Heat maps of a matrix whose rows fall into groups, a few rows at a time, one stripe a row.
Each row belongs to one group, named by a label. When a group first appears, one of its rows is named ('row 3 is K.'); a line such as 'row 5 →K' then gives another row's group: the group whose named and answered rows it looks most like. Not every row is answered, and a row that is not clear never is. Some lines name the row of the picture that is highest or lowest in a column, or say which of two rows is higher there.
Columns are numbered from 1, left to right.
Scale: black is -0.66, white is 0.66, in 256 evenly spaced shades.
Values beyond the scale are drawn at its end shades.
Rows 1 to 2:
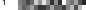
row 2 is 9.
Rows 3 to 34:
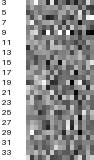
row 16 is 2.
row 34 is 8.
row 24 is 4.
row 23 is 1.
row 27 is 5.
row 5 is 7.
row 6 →9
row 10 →1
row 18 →2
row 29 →1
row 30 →5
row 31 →4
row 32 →4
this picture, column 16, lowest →9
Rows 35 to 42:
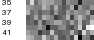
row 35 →1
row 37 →8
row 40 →9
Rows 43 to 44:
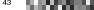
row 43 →2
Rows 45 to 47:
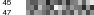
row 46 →4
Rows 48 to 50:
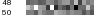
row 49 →2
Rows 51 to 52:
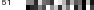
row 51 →4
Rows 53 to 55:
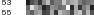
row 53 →7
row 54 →5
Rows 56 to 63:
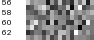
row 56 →5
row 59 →4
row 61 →1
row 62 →7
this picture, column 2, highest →61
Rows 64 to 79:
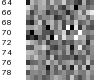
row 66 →9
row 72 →5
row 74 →5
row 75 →2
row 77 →5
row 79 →4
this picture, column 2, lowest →70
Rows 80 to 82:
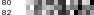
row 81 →1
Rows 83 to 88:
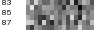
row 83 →2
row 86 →4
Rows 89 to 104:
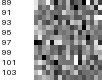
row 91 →4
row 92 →9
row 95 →5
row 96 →1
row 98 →9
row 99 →9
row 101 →5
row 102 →4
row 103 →5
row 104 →2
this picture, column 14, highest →89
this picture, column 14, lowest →96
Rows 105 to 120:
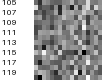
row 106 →8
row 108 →4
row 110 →7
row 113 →4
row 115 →2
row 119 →5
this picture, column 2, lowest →120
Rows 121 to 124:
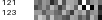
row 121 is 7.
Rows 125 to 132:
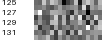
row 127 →1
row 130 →8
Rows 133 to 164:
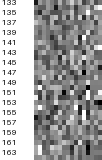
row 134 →9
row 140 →7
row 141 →5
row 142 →9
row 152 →8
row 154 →5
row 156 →7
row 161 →4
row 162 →1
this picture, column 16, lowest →153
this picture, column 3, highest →148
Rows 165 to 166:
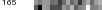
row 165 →9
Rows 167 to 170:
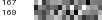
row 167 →1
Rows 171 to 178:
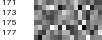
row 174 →4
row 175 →7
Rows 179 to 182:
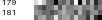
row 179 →5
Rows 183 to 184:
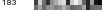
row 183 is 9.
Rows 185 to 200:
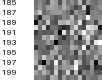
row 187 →1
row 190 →8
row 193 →9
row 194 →7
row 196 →2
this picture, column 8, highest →191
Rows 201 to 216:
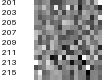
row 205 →4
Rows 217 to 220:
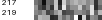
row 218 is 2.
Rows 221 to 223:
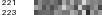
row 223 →7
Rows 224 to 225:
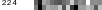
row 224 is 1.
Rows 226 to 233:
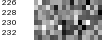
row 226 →1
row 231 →2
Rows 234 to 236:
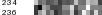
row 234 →8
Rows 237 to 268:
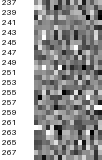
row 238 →5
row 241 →9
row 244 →2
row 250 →2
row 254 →2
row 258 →9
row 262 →5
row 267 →5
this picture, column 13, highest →268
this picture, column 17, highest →258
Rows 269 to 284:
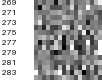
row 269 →9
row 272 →4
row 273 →1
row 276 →2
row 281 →9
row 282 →5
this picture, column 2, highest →273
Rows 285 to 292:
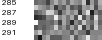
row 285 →7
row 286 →5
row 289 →8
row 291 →1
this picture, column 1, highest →289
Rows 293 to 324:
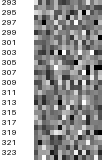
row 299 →7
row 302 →4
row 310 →5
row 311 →5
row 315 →4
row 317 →1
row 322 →2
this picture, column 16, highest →324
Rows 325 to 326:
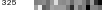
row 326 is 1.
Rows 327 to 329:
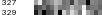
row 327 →1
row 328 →7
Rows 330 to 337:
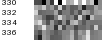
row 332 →8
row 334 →5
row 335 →2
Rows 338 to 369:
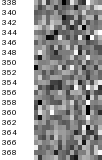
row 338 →8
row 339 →9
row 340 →7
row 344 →9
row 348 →5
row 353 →1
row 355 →8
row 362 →8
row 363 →7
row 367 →8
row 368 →9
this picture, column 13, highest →363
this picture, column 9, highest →347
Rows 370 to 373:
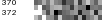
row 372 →5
